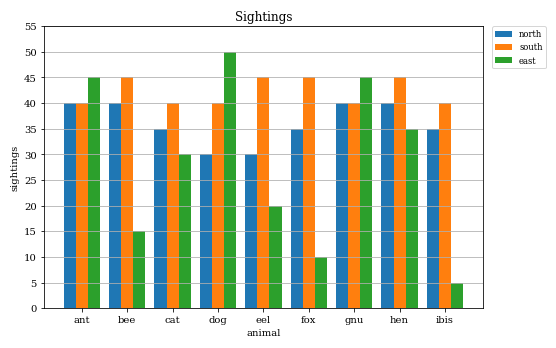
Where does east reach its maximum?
dog
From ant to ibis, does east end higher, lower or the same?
lower
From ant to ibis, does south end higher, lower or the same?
the same
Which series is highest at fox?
south
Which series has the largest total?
south
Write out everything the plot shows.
Title: Sightings
x-axis: animal, ticks ant bee cat dog eel fox gnu hen ibis
y-axis: sightings, ticks 0 5 10 15 20 25 30 35 40 45 50 55
Legend: north, south, east
Values:
north: 40 40 35 30 30 35 40 40 35
south: 40 45 40 40 45 45 40 45 40
east: 45 15 30 50 20 10 45 35 5
